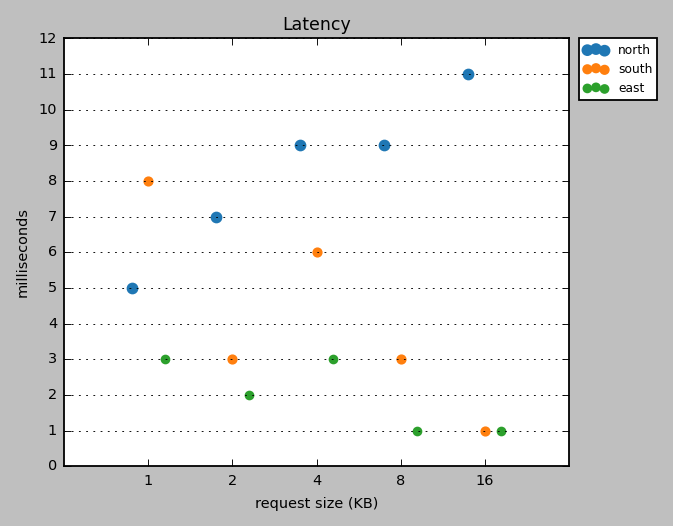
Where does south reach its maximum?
1
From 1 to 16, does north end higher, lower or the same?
higher
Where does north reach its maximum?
16
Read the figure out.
Title: Latency
x-axis: request size (KB), ticks 1 2 4 8 16
y-axis: milliseconds, ticks 0 1 2 3 4 5 6 7 8 9 10 11 12
Legend: north, south, east
Values:
north: 5 7 9 9 11
south: 8 3 6 3 1
east: 3 2 3 1 1
